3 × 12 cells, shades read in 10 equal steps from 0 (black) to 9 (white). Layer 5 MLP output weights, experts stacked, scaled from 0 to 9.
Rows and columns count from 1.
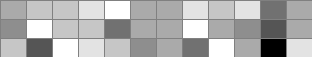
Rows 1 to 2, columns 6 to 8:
6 6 8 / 6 6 9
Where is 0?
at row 3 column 11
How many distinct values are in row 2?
6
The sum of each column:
18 19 23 23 20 17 18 21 22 19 7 20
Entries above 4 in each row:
11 10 9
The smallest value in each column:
5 3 7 7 4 5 6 4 6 5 0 6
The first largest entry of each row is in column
5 2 3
